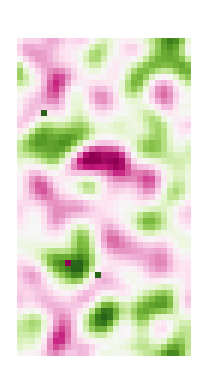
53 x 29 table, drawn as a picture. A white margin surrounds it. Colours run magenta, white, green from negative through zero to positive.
The centre is the ninth with the lowest average. No single row or column stands out from its neighbours. The halves do not mirror each other. The histogram is bell-shaped. Three lone cells stand out: two far higher and one far lower than their neighbours. The field is mottled with small blotches.
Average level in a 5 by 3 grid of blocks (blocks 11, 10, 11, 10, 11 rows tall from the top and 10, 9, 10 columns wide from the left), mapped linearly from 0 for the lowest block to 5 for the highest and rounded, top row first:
024 / 514 / 002 / 321 / 145
